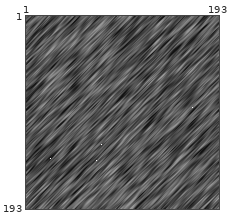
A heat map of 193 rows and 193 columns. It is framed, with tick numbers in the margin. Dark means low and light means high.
Slope: none. Mirror symmetry: none. Lone odd cells: 4, each higher than its neighbours. Average level on the scale: 30%. Grain: diagonal, up to the right.
